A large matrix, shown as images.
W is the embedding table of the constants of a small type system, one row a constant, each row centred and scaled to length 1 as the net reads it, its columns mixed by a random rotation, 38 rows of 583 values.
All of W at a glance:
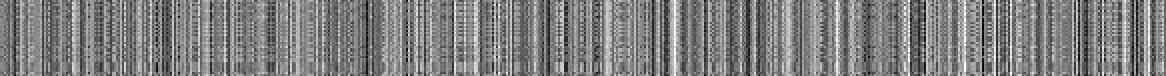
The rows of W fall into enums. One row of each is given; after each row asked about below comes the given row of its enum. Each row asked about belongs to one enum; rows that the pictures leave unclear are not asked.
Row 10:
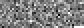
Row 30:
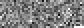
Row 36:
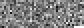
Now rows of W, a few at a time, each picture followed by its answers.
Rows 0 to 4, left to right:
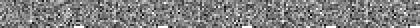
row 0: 30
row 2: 36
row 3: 10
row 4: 10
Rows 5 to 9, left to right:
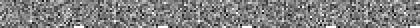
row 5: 30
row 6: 10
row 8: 36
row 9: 10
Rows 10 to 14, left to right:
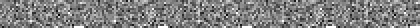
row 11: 30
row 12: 10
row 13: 30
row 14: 10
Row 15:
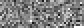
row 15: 30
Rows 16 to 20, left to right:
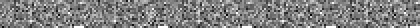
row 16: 10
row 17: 30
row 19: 10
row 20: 10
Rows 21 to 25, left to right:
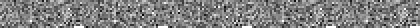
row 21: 30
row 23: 36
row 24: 30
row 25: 30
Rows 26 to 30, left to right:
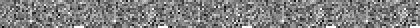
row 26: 10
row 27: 30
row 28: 36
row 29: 30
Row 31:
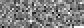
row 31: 10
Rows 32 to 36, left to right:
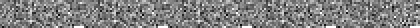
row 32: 10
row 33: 10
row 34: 10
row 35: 10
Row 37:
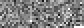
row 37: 30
